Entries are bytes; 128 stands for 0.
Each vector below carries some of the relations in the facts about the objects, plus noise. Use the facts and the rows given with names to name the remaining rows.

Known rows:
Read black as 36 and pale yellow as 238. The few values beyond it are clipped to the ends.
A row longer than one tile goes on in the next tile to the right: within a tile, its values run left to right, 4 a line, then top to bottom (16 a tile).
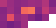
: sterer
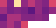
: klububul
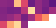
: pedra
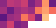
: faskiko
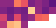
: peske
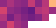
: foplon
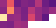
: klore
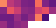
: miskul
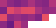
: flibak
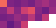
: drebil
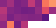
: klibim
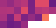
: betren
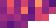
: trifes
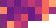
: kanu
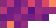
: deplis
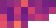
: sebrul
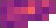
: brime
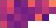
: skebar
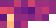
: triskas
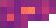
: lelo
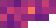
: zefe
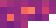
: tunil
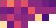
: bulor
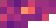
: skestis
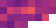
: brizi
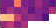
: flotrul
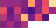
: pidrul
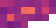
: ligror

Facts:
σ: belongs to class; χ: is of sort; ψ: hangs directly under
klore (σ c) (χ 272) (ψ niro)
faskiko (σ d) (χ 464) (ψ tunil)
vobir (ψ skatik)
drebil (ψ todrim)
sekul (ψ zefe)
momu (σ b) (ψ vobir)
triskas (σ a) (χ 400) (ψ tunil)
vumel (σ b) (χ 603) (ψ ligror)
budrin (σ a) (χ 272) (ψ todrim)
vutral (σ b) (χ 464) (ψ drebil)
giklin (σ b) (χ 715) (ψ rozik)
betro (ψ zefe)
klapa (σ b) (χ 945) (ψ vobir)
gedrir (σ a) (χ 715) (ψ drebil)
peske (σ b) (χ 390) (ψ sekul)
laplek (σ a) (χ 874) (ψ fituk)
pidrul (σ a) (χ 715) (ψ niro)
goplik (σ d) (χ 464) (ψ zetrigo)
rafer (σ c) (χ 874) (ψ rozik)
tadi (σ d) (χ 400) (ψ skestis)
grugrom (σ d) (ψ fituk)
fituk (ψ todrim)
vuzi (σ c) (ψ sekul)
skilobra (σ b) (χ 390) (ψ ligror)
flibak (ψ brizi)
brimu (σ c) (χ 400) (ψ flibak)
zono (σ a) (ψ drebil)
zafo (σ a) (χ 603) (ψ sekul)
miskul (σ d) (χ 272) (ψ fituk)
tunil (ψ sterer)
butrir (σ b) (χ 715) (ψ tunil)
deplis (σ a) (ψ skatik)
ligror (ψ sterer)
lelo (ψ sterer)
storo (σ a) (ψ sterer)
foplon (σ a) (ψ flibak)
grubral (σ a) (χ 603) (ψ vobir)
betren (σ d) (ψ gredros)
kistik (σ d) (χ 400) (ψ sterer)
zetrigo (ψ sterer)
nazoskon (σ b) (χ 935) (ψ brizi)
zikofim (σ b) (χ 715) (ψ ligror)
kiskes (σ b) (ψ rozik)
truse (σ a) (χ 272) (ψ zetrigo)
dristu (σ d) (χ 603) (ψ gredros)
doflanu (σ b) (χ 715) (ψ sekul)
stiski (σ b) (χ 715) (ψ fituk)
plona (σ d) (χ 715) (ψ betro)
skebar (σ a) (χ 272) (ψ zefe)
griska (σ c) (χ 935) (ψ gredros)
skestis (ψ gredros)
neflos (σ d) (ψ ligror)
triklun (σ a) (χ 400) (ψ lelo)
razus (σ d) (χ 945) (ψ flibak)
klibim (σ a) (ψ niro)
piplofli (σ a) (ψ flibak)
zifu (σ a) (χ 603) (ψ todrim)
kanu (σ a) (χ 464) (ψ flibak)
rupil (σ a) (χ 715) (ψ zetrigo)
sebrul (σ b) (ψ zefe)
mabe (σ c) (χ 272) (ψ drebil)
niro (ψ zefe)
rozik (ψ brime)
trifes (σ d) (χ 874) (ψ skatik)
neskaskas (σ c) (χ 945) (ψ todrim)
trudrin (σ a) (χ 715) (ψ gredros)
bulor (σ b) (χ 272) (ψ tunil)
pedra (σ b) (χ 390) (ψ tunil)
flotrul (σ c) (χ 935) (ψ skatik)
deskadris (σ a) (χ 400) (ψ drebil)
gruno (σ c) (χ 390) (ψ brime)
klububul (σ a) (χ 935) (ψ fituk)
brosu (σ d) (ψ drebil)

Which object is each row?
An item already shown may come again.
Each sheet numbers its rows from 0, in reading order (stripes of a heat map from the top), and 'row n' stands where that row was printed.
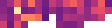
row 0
giklin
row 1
neflos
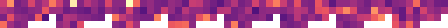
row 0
truse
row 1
klububul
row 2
nazoskon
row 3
klapa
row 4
deplis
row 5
grugrom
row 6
razus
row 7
sebrul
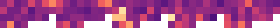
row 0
deplis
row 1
zono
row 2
brimu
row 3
vuzi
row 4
sebrul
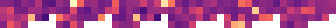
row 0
neskaskas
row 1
nazoskon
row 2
gedrir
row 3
drebil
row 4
peske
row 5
brizi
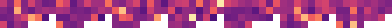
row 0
stiski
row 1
budrin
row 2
tadi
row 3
rupil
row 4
laplek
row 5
plona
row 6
kiskes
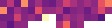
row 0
dristu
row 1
storo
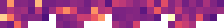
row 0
rafer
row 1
razus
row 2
laplek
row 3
vuzi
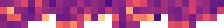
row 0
tadi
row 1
vutral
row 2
doflanu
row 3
momu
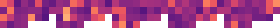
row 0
mabe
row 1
kistik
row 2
deskadris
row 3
brosu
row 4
storo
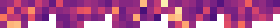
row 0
gruno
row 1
fituk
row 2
trudrin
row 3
brimu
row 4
sebrul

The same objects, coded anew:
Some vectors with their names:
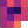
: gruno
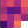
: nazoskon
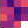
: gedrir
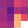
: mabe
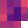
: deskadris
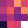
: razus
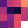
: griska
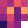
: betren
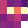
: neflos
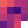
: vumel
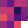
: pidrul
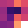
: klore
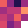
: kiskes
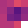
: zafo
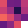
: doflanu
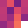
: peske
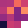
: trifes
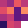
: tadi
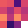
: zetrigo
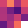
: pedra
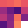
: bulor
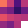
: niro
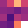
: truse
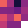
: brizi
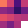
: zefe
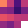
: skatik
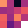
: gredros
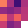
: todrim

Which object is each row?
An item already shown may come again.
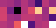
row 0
brimu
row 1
plona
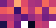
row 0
kistik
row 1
trifes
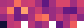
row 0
trifes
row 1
sebrul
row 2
klapa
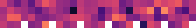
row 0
sebrul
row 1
klububul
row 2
vuzi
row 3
kanu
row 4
stiski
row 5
tadi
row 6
vumel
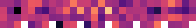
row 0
brimu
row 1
vumel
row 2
razus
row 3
grugrom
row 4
zono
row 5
neskaskas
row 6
fituk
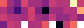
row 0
vutral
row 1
brimu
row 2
miskul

